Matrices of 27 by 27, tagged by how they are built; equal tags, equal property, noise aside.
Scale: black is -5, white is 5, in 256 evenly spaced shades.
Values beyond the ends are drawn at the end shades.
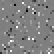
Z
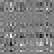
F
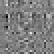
F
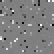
Z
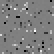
Z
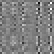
F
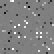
Z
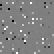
Z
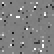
Z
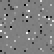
Z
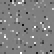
Z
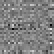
F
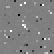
Z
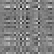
F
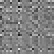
F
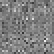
F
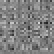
F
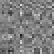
F
